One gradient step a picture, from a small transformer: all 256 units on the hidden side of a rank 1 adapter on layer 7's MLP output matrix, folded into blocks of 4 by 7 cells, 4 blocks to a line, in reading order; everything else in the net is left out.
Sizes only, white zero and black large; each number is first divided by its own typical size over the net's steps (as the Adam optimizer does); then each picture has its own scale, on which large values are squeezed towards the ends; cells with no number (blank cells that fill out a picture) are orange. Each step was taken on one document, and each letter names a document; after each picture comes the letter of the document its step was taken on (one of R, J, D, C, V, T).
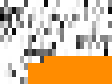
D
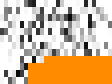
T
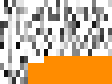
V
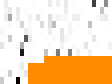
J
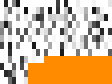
V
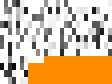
V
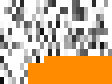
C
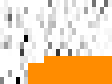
J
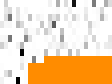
J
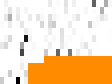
J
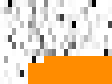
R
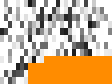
T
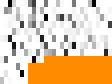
R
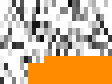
C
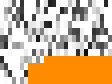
C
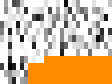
V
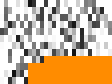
T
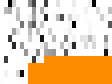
R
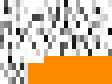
V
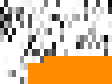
D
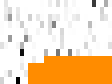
J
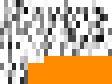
V
